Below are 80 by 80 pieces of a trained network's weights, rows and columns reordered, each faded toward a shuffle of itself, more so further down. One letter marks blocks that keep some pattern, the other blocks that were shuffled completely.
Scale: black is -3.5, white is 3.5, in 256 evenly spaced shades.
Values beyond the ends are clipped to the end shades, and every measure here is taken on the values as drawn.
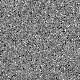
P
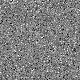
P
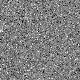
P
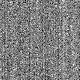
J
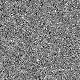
P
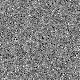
P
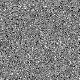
J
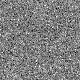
P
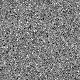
P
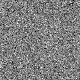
J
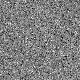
P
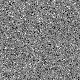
P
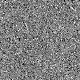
J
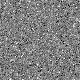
P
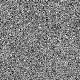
J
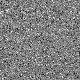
J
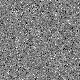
P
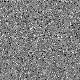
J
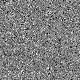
P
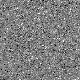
J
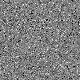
J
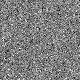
P
